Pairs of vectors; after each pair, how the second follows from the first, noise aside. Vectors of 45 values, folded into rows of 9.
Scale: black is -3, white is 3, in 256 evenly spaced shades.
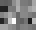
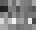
sign-scrambled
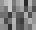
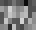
sign-scrambled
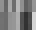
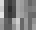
reversed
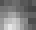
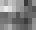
wrapped around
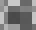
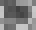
reversed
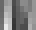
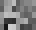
sign-scrambled
